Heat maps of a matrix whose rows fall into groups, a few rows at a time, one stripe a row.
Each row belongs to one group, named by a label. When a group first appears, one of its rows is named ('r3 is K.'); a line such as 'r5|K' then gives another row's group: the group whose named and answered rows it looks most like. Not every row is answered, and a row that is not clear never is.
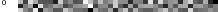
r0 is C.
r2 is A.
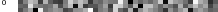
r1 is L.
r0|L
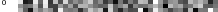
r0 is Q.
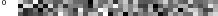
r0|A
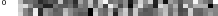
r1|C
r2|A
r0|C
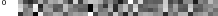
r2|A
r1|A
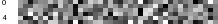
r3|L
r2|L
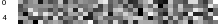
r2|L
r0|C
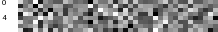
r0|A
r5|A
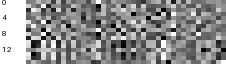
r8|A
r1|A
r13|Q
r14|Q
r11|Q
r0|C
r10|Q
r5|A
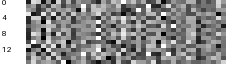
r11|Q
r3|Q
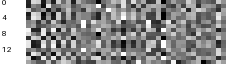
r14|Q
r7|Q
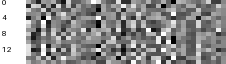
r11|A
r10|C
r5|A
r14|L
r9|C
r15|C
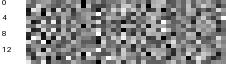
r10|A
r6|L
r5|Q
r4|C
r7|Q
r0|L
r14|C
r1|L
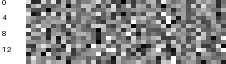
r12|C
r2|C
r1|L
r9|C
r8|L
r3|Q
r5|C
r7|A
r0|Q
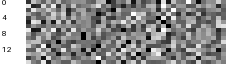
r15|A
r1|Q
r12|L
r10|C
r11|A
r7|Q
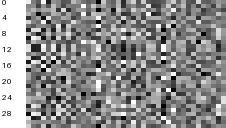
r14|Q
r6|C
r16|A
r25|C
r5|A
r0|A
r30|C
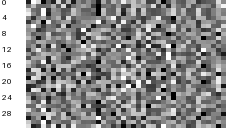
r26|L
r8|L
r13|C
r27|A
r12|L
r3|A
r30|A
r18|L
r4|C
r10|L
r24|C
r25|A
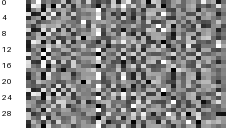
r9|L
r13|A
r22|Q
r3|Q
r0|L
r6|C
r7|Q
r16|A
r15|Q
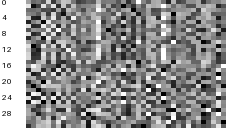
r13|Q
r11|Q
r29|L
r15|L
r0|L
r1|Q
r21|C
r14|Q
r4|Q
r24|Q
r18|Q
